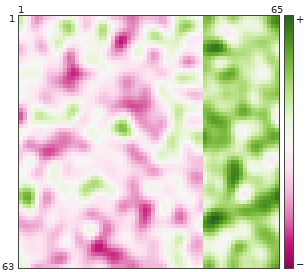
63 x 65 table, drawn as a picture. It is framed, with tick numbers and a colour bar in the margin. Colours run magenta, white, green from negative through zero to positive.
Grain: blotchy. Lone odd cells: none. Average level on the scale: 50%. Stripes: none. Seam: vertical, 70% of the way across, the right part higher.
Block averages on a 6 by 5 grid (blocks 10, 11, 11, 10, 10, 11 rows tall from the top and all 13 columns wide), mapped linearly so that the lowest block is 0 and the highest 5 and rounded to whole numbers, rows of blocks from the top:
22144 | 11134 | 22144 | 12134 | 22135 | 10134
